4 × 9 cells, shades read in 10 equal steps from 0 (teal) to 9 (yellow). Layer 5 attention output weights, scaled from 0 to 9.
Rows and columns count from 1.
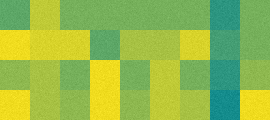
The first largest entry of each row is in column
2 1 4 1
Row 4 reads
9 6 5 9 5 7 6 0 9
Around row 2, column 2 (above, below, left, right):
7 6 9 8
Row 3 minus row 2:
-4 -2 -4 6 -2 1 -4 -1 1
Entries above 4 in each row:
1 6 5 8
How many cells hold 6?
5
